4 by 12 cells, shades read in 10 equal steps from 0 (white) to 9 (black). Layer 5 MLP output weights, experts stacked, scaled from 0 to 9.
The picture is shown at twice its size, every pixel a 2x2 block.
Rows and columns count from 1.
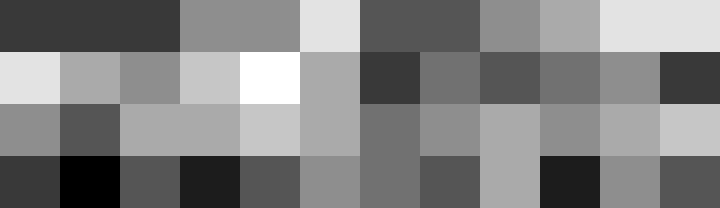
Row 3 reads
4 6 3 3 2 3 5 4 3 4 3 2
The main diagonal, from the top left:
7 3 3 8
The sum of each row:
51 47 42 72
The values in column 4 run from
2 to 8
